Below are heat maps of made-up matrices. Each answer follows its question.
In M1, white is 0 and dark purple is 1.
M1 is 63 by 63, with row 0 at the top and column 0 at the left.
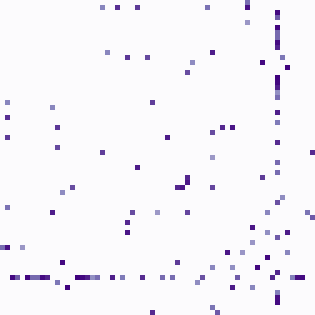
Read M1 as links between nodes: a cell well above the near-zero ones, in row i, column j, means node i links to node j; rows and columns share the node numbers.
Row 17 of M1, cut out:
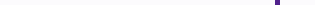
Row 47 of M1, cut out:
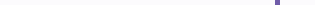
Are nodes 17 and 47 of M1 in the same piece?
yes
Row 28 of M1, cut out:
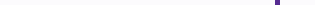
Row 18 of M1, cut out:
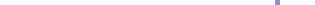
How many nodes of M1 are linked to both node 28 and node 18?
1
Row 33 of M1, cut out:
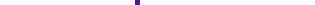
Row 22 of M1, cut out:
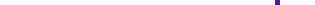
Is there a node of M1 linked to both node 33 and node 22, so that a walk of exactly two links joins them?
no
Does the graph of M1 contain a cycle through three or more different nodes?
no
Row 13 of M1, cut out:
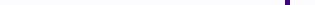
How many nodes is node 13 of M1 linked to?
1
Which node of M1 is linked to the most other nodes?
node 55
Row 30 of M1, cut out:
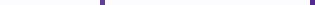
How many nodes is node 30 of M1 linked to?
2
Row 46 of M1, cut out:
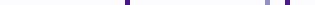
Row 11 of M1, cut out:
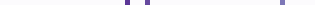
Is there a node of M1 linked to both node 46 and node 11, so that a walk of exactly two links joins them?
yes
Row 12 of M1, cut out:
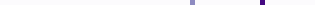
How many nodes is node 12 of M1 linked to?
2
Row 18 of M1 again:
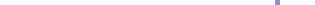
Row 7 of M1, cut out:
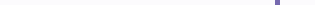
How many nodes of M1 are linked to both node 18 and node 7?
1
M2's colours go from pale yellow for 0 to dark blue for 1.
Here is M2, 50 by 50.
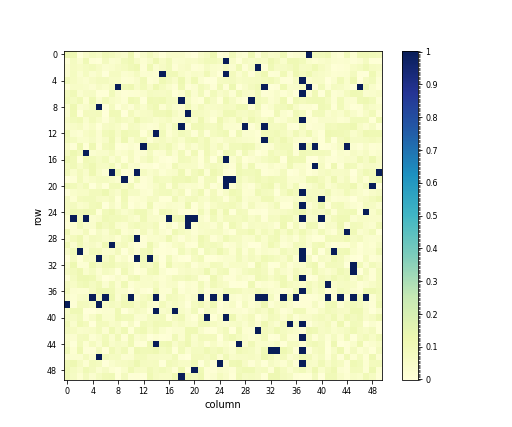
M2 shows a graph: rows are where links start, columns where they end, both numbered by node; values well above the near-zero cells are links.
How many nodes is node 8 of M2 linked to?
1
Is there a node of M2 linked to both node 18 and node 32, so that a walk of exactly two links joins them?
no
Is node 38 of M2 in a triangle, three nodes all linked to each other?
no
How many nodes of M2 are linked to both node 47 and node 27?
0
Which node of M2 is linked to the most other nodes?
node 37
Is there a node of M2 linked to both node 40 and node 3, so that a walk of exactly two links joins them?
yes
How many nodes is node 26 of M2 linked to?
1
